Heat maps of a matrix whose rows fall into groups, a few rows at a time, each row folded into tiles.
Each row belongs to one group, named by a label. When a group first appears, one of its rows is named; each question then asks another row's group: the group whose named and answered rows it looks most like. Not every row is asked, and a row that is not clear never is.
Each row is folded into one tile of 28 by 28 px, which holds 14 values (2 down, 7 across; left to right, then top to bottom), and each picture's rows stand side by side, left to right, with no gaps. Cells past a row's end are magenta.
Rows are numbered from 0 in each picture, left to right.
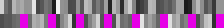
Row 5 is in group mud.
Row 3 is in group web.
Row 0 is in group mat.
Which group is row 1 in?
web
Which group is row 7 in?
web
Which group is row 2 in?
web
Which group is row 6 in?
mud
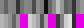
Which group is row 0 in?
mud
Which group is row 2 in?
web
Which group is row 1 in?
mud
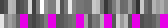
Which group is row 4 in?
web
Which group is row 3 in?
mud
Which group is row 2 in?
mat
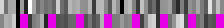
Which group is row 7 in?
mat
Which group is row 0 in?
web
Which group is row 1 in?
web
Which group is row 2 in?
mat
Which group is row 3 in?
mat
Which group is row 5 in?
web
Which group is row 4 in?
mat
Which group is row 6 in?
web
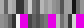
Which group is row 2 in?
mud
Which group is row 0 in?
mud
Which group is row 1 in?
mat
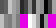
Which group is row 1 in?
mud
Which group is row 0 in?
mud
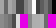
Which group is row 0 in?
mud
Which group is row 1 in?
web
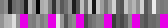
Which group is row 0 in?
web
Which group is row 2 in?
mud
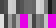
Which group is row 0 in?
mud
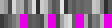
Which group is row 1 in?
mat
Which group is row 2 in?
web
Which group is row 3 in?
mud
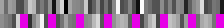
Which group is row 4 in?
web
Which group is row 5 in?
web
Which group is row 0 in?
mud
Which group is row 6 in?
mud
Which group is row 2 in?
mat
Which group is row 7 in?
web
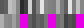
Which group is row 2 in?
mat
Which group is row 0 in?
mud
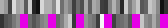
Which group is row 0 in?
mat
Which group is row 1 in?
mat
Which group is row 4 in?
mat
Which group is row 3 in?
mud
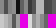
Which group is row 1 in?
mud
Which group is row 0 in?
mud
